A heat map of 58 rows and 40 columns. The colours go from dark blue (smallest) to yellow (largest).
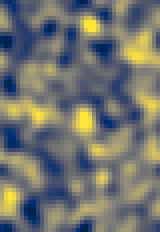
Lone odd cells: none. Mirror symmetry: none. Ninth with the lowest average: top left. Grain: blotchy. Histogram: bell-shaped.
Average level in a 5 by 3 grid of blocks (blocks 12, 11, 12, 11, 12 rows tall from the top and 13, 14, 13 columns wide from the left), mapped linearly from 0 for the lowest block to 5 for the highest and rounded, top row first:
024 | 214 | 443 | 235 | 233
